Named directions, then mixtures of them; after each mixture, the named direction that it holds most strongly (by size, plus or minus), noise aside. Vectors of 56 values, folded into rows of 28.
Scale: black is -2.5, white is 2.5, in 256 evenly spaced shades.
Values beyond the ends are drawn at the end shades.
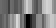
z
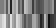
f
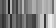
f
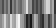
f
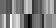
z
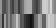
z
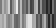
z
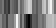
z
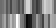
z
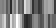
f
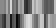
f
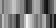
z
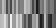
f
